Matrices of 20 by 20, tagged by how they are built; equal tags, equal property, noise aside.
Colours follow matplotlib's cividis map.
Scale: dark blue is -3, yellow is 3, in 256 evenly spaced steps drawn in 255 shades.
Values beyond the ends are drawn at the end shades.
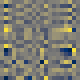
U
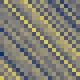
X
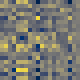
U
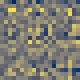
U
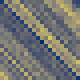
X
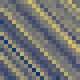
X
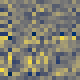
U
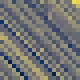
X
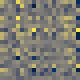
U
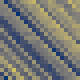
X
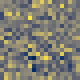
U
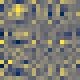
U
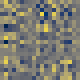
U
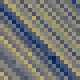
X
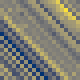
X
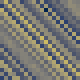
X
